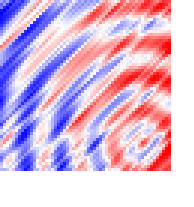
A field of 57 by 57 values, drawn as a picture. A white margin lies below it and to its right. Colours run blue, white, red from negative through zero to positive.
On average the colour sits 50% of the way up the scale. Rings spread out from the bottom right. Values rise toward the right. No lone cell stands out from its neighbours.
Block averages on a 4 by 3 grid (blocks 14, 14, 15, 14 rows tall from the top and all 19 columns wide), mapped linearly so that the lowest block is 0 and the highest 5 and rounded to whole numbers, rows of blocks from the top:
0 2 4 | 0 2 5 | 0 2 4 | 0 1 4
